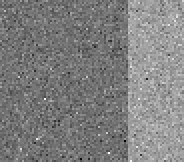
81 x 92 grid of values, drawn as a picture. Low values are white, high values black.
Average level on the scale: 50%. Stripes: none. Seam: vertical, 70% of the way across, the left part higher.
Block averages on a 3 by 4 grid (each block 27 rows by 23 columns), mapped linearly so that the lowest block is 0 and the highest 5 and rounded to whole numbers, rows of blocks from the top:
5540
5540
5540
